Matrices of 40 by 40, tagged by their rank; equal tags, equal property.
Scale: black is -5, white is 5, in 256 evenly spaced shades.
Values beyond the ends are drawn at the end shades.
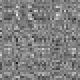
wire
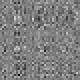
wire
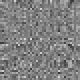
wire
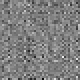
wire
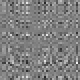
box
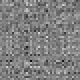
wire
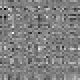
wire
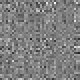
wire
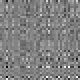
box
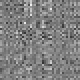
wire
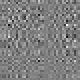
box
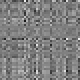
box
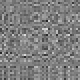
wire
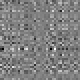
box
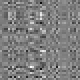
box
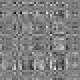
box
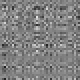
box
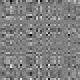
box
